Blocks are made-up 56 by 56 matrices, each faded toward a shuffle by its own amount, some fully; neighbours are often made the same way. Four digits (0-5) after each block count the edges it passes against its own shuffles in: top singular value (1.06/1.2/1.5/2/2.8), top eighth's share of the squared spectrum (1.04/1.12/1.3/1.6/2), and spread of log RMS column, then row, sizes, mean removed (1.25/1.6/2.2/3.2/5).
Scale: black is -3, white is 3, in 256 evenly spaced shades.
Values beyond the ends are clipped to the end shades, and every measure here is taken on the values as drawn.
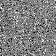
1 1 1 0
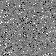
1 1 0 0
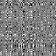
4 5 3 3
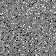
1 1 0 0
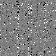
2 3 2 1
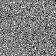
0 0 0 0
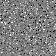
2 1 0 0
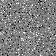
0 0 0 0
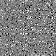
3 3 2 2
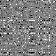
4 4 2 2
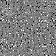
3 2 1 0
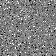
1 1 0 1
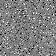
0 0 0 0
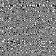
4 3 1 2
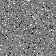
0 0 0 0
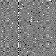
4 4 2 1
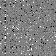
3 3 1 0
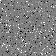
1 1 0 0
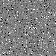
2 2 0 0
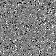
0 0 0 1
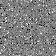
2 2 0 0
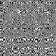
4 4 2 3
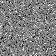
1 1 0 0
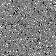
2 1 0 0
